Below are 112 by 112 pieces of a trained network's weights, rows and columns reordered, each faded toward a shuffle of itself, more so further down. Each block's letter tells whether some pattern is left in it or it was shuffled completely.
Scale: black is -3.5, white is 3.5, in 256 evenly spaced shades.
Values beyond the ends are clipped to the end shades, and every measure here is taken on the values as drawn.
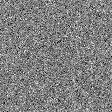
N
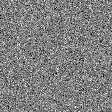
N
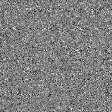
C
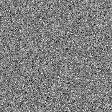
N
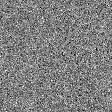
N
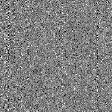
C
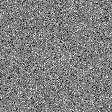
N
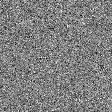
N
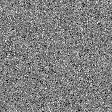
N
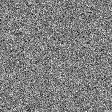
N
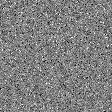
N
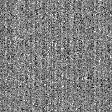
C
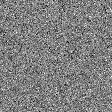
N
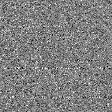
C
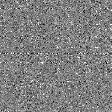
C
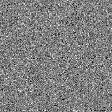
C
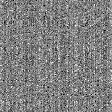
C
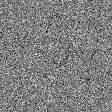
N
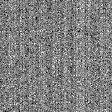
C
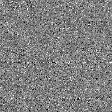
C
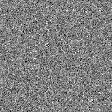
C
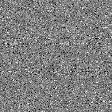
C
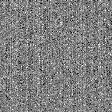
C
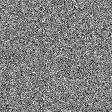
N
